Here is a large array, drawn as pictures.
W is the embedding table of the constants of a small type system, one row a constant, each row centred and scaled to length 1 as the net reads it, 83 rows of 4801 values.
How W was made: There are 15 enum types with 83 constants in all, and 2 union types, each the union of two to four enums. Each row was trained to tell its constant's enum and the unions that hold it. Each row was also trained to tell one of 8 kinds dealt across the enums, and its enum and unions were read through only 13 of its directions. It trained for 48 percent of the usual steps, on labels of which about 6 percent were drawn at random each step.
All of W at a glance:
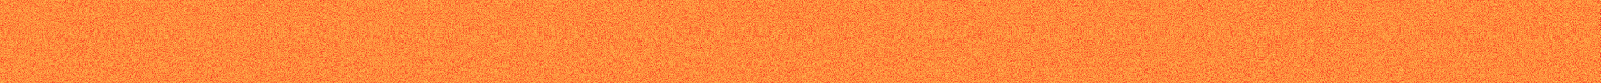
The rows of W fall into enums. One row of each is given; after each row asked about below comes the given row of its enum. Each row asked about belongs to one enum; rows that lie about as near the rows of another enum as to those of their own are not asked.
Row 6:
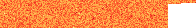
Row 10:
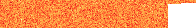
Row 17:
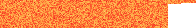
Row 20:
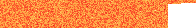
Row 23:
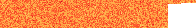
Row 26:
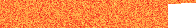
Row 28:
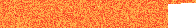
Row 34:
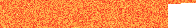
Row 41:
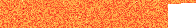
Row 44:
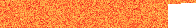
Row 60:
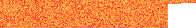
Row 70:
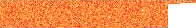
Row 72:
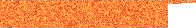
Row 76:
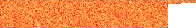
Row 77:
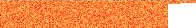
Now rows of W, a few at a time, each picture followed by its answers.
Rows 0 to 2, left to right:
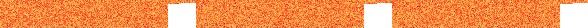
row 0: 41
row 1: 17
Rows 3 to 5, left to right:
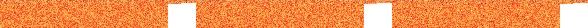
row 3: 23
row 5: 6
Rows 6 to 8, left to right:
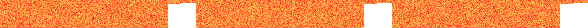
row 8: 26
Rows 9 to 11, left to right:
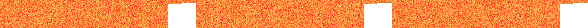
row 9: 20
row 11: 70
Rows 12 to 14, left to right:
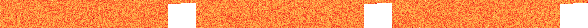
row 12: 28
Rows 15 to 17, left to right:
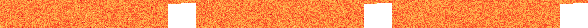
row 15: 20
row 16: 72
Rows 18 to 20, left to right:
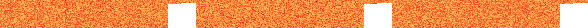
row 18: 70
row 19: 76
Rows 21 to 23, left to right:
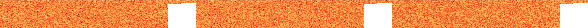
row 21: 77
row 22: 34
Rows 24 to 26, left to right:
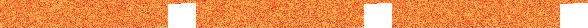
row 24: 23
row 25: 17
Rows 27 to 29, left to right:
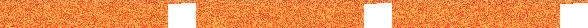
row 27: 6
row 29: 6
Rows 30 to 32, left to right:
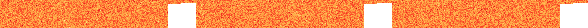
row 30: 34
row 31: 34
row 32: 17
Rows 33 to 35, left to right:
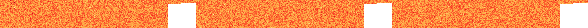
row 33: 28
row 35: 70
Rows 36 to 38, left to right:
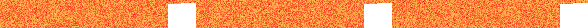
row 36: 20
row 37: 70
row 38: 72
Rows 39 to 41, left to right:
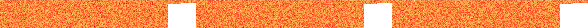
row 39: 72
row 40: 41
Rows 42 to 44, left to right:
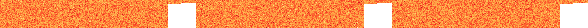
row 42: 23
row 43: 17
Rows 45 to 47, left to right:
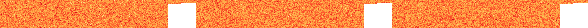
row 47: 77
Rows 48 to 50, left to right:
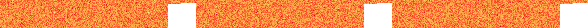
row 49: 41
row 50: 20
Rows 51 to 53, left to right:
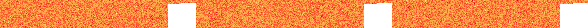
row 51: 41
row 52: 6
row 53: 20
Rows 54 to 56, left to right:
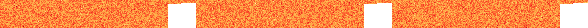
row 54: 17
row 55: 20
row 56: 44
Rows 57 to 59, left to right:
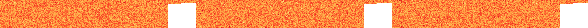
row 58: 28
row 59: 76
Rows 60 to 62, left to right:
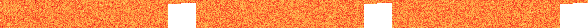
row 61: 6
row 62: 28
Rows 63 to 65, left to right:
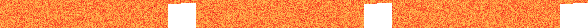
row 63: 34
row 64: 6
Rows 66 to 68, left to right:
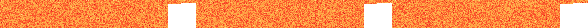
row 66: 23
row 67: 28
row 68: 72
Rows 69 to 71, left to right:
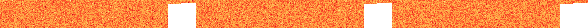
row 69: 70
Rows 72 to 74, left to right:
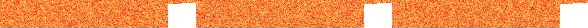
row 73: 23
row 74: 28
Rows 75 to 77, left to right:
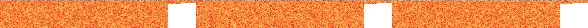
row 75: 34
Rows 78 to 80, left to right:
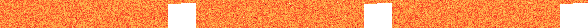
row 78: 72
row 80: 41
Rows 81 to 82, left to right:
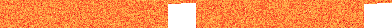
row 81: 17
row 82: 70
